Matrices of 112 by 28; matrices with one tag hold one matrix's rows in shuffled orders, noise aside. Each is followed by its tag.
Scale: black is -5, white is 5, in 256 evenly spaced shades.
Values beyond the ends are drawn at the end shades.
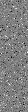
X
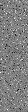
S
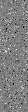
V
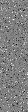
X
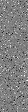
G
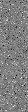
X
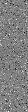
V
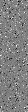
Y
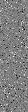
X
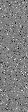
S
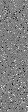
G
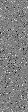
X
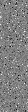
Y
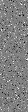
G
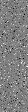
G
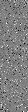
S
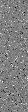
X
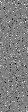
Y
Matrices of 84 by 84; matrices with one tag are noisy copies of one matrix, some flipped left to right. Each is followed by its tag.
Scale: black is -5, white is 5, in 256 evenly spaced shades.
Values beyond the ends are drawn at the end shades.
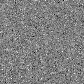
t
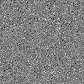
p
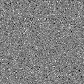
p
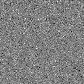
p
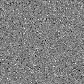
p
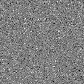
p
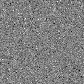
p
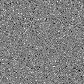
p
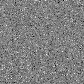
t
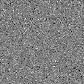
p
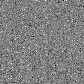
t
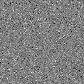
p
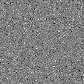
p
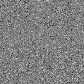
t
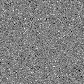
p
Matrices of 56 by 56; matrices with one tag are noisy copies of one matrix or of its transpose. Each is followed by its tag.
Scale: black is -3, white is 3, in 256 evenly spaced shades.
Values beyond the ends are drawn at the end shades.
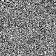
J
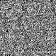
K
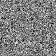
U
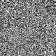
J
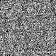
K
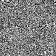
J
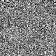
J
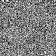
J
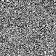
J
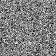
U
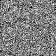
K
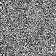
J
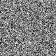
U
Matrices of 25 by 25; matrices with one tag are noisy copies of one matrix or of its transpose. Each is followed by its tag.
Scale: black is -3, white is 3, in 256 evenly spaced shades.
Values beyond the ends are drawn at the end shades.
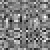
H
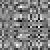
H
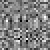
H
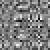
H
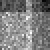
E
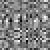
H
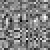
H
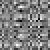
H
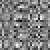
H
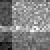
E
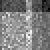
E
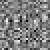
H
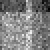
E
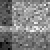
E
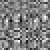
H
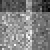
E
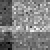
E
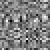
H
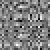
H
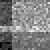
E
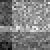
E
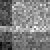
E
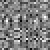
H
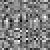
H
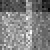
E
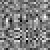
H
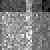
E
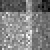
E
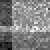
E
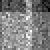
E
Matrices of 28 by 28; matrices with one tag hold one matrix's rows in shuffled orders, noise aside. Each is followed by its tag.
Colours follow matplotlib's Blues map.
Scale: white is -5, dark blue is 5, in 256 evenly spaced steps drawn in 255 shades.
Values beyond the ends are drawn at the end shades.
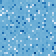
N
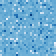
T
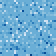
T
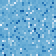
N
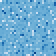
N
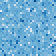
N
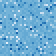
T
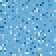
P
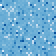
N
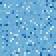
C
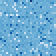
T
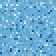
T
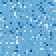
T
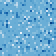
C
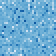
N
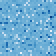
C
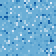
C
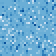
N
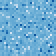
C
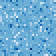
T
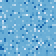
P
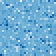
C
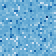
T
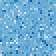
T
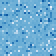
C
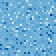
C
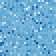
P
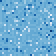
C
